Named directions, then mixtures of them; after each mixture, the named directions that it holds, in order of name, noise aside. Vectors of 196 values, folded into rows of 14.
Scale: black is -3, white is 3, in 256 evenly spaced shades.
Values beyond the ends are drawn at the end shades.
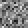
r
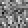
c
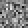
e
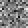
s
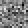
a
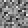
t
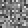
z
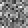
r, s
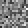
a, e, z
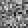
a, c, e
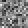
r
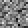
c, t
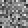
z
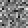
s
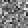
s, t, z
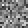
e, z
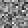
a, e, t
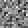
t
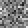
a, s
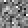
r, t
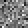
e, r, z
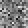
a, s, t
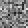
a, e, s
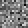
z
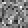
c, r
